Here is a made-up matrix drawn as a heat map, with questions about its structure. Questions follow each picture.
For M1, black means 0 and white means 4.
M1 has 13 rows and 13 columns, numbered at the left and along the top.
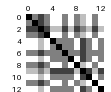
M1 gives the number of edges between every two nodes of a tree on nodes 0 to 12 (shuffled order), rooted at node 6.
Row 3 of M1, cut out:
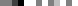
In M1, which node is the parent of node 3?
2
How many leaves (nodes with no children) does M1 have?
10
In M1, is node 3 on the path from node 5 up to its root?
no
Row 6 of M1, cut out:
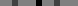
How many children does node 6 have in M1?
2
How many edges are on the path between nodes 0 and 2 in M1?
1
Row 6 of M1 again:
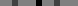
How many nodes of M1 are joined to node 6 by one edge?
2
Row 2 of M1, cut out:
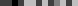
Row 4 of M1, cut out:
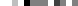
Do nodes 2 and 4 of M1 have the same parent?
no
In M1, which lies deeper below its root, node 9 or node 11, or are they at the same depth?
node 11
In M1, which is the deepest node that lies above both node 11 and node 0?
2
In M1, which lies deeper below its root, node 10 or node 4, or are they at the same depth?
the same depth
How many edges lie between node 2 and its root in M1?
1
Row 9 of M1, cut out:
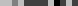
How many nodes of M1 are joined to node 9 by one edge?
6
